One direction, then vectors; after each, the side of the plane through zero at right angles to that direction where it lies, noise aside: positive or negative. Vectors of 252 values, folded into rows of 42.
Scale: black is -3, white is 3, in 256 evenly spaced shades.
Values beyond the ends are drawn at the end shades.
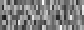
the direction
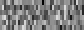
negative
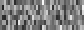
positive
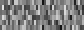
negative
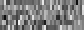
positive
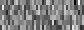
negative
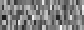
positive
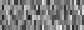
positive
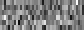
negative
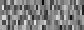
negative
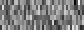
negative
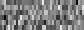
positive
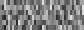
positive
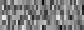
negative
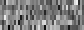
negative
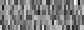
positive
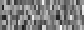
positive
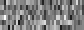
negative
